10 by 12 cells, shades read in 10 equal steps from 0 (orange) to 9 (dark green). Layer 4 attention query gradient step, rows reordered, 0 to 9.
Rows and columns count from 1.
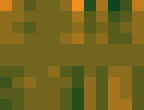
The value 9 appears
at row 1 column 10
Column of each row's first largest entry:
10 10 3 10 1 1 7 1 7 7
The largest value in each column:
7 6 6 5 5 6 8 8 6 9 7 6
